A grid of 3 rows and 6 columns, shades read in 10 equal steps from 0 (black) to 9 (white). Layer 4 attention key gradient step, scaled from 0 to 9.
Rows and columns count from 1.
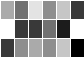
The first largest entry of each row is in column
3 1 5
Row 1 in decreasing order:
8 7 6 5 4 2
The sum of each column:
17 11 16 14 15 11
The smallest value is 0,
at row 3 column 6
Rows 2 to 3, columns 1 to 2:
9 2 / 2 5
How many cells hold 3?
0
